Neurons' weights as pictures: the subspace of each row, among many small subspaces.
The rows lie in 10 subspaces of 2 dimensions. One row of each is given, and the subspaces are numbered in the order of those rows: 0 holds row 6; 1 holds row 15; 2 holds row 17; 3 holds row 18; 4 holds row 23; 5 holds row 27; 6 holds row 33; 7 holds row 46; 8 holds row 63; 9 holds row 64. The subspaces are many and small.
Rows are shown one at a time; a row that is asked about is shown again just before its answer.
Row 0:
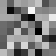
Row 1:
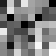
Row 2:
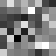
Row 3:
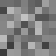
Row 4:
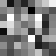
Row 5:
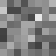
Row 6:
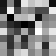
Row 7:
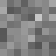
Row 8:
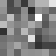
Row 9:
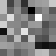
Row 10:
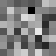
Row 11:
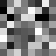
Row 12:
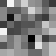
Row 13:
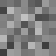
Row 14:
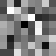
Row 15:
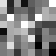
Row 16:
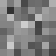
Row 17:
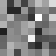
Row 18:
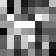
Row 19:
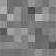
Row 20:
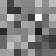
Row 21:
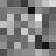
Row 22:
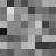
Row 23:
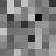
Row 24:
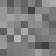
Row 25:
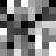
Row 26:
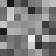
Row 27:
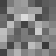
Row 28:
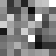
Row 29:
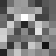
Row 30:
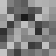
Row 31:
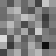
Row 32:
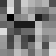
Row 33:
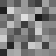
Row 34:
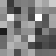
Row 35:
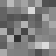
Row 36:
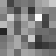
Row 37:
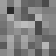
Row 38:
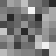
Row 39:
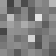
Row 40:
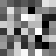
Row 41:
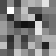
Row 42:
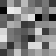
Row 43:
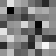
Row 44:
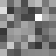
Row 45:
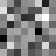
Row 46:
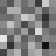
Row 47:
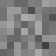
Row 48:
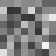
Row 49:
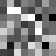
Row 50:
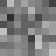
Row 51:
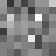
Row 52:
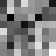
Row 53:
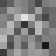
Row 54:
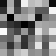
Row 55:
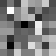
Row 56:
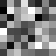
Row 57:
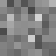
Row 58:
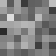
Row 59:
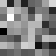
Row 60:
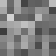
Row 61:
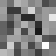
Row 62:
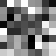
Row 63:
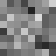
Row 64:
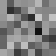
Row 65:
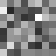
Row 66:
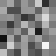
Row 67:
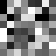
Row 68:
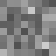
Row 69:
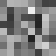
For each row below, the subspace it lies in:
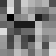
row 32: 3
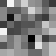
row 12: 3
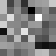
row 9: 6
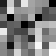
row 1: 1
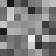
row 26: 3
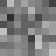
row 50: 1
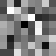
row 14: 4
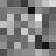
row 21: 2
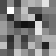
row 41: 3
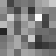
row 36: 9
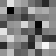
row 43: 0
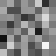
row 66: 7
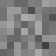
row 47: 2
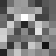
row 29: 5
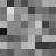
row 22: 0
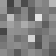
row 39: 4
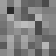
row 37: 3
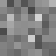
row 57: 4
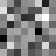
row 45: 7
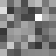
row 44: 6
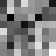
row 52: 1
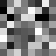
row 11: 7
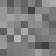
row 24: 5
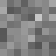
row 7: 8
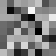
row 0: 9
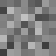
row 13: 6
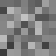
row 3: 6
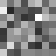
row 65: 6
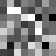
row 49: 2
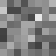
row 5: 8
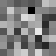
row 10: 9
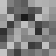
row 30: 5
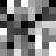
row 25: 1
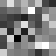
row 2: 5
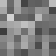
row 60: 0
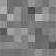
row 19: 7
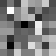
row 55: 1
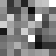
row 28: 2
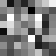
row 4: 4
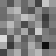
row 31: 7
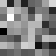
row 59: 0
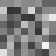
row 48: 8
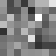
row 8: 2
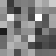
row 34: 9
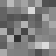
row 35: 5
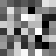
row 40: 9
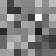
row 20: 9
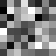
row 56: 6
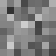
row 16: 1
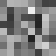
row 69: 4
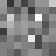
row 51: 4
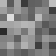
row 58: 0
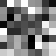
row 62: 3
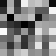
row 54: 0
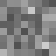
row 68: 8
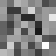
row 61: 2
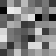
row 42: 8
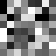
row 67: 7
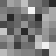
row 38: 8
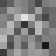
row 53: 5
